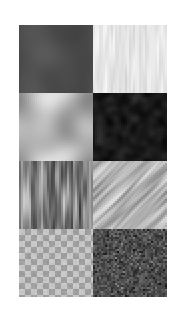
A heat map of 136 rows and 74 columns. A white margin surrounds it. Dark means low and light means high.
It is made of 4 by 2 panels. Panel 1,1: low, smooth, faint in contrast. Panel 1,2: very high, streaked downward, faint in contrast. Panel 2,1: high, smooth. Panel 2,2: very low, blotchy, faint in contrast. Panel 3,1: middling, streaked downward, strong in contrast. Panel 3,2: high, slanting up to the right. Panel 4,1: high, checkered. Panel 4,2: low, fine-grained.
